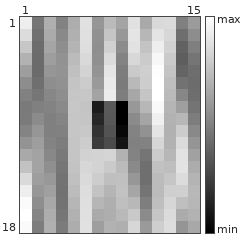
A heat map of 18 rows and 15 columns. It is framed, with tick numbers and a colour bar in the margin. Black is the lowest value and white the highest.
Ninth with the lowest average: centre. Grain: streaks running down. Odd patch: lower, in the centre. Slope: none. Roughest part: centre.
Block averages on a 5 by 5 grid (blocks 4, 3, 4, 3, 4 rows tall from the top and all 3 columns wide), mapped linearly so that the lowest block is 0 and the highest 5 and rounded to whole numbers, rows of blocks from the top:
3 4 4 5 3
3 4 4 5 3
3 4 0 4 4
4 4 5 3 4
4 4 4 4 4
